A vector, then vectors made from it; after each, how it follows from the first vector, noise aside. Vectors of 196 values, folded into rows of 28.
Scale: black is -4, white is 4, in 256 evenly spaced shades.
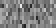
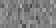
shrunk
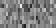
copied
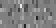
partly zeroed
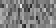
copied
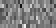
negated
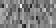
copied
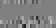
partly zeroed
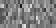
negated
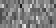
negated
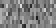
copied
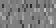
partly zeroed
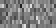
negated
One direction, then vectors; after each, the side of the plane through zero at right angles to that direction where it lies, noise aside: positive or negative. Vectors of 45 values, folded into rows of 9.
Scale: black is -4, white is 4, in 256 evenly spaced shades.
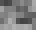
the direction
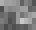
negative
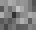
negative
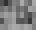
positive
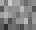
negative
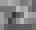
negative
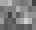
negative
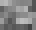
negative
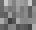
negative
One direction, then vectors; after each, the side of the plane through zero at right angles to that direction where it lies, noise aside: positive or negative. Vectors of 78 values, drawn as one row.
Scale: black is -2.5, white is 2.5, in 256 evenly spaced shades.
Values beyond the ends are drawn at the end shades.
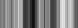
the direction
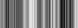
negative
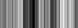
positive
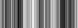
negative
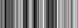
positive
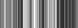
negative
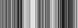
negative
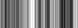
negative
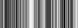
negative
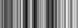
positive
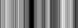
positive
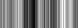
positive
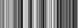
negative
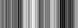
negative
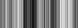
positive
